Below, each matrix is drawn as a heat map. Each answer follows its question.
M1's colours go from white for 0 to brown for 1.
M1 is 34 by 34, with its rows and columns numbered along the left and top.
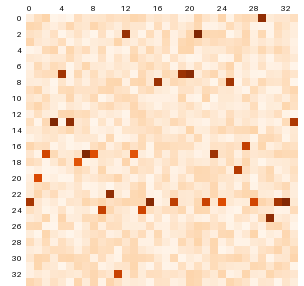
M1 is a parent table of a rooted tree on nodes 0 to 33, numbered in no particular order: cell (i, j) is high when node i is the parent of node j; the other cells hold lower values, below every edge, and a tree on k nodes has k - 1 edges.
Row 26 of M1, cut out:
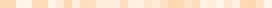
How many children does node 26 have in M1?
0
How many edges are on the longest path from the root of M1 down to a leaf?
3
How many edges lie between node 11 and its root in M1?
3
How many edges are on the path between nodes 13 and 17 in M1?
1
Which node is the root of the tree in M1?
17
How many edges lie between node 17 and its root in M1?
0
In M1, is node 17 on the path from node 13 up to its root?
yes
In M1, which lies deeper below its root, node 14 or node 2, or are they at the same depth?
node 14
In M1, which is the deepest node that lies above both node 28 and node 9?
23
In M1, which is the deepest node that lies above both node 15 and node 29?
23
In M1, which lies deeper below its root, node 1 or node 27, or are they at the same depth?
the same depth
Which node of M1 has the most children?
23
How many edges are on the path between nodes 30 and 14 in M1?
6
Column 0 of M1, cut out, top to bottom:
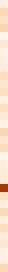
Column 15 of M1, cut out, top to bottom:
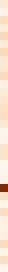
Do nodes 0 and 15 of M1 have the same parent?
yes
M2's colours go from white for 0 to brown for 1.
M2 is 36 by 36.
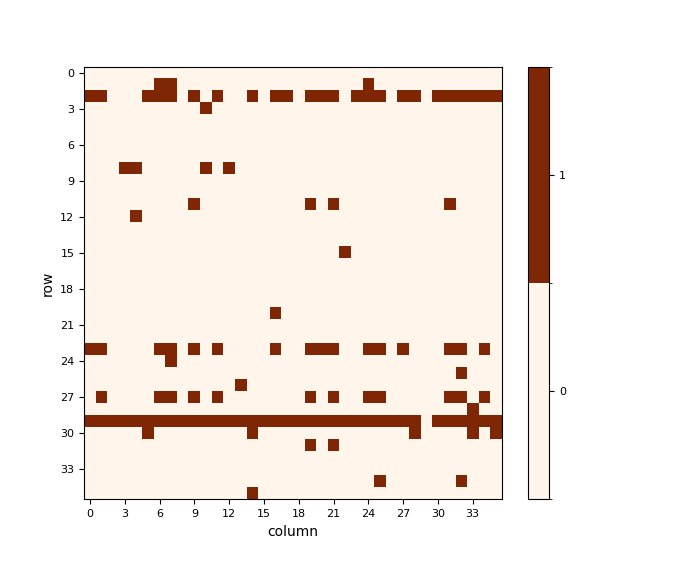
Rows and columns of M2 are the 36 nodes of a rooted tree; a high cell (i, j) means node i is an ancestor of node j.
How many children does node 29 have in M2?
5
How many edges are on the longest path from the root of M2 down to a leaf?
6
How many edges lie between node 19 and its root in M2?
6
